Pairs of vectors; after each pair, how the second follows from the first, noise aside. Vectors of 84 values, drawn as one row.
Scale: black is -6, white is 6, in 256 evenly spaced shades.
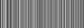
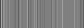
partly zeroed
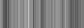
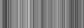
copied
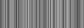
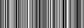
scaled up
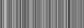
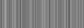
shrunk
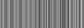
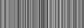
wrapped around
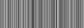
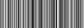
scaled up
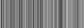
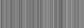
shrunk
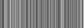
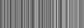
wrapped around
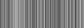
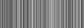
wrapped around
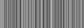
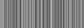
copied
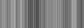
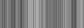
negated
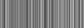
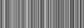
negated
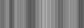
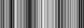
scaled up
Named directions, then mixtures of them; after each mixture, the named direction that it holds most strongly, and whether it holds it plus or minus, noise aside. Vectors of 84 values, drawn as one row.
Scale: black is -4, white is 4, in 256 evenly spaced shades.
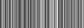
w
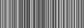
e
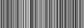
e, minus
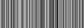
w, minus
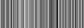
w, minus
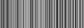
e, minus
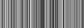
w, minus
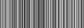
e, plus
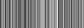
w, plus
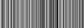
w, minus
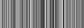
w, minus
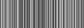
e, plus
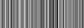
w, minus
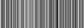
w, minus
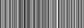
e, plus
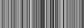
w, minus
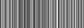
e, plus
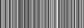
w, plus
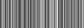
w, plus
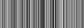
e, plus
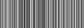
e, plus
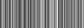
w, plus
